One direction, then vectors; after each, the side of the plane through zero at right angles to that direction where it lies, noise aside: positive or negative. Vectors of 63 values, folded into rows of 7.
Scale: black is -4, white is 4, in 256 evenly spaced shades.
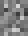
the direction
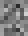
negative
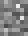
positive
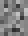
negative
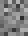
negative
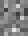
positive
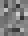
negative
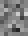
negative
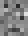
negative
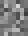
positive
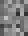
positive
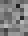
negative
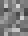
positive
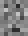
negative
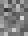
positive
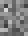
negative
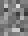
positive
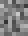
negative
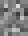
positive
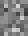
positive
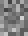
positive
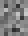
negative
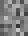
positive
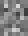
positive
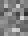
positive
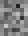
negative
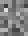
negative
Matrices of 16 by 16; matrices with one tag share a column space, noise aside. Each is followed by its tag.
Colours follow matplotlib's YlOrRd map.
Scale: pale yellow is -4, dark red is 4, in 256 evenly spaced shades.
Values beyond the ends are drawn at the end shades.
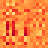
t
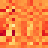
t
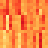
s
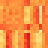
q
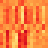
q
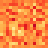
t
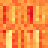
q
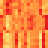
s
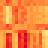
q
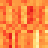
q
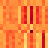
q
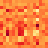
t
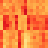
s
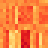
q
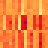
s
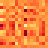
t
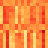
q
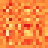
t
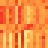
q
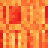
q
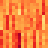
s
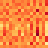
t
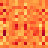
t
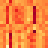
q
